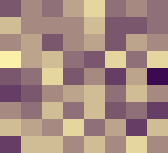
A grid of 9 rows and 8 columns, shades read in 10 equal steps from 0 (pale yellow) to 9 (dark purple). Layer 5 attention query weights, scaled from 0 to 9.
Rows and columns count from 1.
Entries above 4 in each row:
4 3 2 3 5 3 5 2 1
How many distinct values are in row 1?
5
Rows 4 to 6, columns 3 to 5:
2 5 6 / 1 6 4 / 4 3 2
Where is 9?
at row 5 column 8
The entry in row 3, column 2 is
3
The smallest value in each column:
0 2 1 1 1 1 1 1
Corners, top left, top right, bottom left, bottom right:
6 5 7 4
